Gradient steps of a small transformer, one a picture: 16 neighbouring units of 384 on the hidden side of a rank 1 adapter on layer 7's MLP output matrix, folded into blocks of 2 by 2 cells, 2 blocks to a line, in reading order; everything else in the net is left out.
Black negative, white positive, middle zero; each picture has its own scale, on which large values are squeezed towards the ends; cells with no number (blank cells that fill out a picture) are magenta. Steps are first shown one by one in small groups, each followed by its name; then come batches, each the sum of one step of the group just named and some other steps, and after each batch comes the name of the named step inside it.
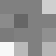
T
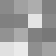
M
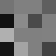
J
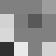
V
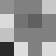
V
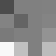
T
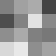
M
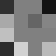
V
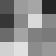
M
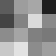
M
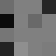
J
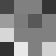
V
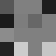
V
